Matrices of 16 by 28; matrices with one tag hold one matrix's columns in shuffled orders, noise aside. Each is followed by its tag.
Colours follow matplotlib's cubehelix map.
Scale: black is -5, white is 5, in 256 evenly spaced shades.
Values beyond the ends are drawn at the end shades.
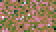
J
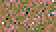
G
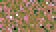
J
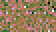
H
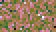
J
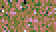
H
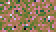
J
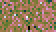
J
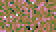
J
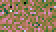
H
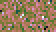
J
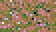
G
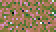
G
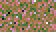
G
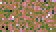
J
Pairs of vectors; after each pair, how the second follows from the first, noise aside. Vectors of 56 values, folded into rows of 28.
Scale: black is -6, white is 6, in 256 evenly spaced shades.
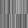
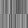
negated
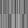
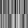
scaled up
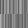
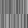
reversed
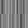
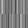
negated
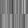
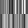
scaled up
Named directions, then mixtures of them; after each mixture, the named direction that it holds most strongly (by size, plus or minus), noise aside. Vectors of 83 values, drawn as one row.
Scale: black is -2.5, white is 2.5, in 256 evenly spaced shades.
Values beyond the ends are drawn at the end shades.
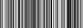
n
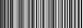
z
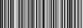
z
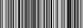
n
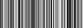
n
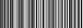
z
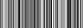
n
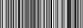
n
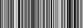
n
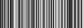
z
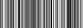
n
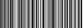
z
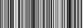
n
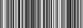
n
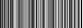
z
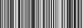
n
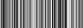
n
